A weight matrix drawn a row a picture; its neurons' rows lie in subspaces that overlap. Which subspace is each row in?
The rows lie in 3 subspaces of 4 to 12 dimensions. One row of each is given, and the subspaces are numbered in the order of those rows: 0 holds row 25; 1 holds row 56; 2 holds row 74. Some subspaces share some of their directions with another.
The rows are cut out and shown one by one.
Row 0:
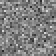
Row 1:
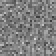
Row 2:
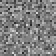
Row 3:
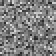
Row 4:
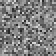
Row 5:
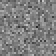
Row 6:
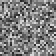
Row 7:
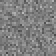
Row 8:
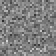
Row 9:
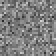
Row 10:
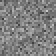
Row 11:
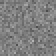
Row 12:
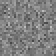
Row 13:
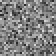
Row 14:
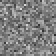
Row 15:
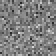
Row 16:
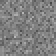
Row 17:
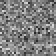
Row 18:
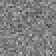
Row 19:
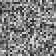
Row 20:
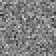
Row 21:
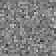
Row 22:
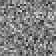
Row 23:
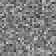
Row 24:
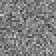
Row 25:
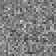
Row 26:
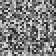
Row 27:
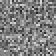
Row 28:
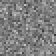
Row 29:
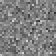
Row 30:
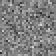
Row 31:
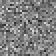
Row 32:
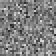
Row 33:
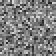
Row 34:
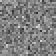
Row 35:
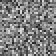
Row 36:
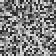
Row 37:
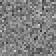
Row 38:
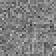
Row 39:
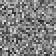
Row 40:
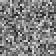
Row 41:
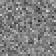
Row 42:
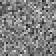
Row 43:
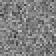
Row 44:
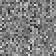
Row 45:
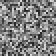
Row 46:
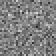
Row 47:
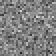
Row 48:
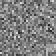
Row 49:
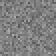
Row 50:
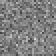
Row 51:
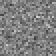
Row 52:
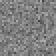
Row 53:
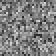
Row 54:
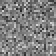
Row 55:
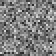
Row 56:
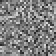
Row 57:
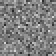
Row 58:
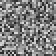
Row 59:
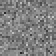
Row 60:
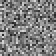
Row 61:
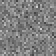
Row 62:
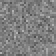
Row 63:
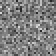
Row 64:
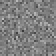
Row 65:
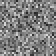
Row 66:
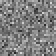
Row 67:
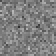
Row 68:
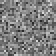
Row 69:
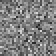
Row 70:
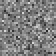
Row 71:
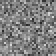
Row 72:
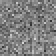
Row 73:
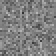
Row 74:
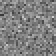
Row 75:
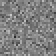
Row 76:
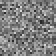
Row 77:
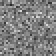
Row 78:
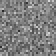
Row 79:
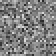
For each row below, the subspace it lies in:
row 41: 0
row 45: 0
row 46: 1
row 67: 2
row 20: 2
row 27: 0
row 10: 0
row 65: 1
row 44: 0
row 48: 1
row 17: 0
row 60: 0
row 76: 0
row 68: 0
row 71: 1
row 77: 1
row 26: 0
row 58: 0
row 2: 0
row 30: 1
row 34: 2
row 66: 0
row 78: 0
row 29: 1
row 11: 0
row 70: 1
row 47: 2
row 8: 0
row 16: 1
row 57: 1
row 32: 2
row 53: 1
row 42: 0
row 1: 0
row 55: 1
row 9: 0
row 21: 2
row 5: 0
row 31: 0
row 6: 1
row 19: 0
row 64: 1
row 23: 0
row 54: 0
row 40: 1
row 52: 0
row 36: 1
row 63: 0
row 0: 0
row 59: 0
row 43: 2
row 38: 0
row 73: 1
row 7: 1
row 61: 1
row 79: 0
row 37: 0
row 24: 2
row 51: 2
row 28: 2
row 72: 0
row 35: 2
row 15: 1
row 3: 1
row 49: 1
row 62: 1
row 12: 0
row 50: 0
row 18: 1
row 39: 0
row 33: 1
